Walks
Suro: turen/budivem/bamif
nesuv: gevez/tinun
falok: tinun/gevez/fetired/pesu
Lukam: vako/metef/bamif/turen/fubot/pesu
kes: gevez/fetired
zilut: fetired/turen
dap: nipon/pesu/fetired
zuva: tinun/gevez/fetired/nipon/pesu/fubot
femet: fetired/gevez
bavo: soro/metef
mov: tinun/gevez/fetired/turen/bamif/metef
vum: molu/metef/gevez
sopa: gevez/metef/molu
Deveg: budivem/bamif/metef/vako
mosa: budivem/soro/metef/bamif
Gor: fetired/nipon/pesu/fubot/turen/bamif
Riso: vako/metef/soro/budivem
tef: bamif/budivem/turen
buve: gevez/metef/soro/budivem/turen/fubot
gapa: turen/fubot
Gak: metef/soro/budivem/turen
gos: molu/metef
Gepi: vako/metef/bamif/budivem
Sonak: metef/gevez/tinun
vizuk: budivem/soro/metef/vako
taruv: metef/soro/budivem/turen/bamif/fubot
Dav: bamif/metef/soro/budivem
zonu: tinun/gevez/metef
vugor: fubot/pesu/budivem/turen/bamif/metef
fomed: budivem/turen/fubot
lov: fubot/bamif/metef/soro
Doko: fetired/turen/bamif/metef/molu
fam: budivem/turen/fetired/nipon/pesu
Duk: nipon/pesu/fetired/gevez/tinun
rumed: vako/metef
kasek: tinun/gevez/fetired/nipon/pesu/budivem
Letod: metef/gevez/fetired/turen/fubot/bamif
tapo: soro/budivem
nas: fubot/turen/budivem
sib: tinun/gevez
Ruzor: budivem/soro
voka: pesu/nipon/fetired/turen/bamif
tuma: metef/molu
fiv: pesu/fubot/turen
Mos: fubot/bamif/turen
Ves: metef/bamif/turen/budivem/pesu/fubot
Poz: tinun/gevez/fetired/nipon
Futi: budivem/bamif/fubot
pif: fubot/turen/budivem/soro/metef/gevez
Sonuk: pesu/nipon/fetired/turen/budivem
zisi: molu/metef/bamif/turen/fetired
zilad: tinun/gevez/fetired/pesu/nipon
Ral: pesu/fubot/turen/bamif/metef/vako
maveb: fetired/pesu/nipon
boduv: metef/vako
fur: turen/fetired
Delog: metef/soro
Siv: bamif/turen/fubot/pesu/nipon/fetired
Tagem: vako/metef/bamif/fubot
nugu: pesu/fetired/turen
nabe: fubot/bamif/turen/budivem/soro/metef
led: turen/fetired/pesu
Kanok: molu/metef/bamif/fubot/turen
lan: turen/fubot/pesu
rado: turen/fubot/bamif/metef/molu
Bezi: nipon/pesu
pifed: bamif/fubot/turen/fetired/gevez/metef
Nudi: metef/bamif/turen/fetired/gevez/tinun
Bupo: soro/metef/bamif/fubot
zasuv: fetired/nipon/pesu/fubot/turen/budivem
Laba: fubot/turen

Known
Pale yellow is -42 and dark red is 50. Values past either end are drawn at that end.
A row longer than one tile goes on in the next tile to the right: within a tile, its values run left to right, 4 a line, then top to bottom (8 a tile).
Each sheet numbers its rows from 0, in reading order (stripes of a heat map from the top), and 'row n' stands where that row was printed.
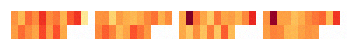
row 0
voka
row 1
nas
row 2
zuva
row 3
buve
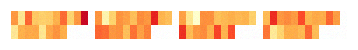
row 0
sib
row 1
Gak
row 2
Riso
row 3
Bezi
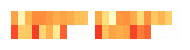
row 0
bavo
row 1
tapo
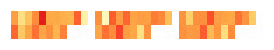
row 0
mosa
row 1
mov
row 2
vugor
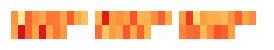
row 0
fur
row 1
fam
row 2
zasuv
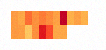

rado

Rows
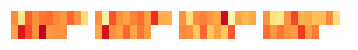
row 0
zisi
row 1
zilut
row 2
boduv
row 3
Gepi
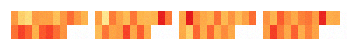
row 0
Sonuk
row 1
Poz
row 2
falok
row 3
nugu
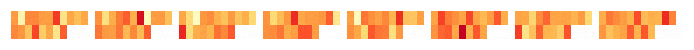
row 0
rumed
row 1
Deveg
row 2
Ruzor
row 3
Suro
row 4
gos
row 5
Siv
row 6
lov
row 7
zilad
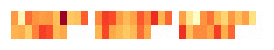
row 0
sopa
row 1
Laba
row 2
Dav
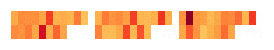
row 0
dap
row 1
maveb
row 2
fomed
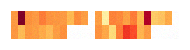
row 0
Bupo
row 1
tuma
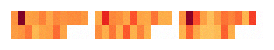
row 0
taruv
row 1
led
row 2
gapa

